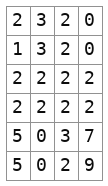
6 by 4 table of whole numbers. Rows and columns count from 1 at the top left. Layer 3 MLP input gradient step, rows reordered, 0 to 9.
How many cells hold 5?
2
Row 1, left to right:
2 3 2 0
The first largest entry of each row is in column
2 2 1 1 4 4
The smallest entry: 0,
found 4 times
